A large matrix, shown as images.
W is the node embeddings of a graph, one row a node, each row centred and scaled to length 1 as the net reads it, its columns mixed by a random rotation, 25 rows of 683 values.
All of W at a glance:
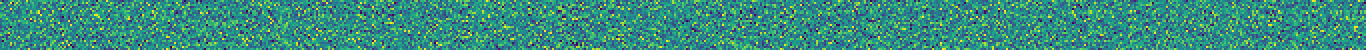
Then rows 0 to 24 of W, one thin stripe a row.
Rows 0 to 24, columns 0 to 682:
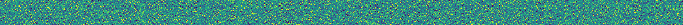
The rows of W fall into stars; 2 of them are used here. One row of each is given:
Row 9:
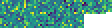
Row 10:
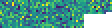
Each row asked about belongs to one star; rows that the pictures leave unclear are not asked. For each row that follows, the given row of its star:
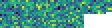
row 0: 10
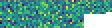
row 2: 10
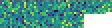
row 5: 9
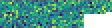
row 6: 9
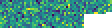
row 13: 9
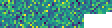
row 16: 9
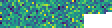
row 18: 10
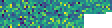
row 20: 9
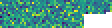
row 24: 10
